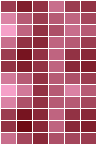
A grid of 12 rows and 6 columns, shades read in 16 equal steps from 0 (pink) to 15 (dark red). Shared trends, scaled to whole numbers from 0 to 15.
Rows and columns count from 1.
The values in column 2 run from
4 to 15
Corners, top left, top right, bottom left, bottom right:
10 11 5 10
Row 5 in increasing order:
6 10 11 11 12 14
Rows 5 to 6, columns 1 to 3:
10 14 11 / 11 13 11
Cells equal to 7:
10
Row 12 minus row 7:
1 2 1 1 1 0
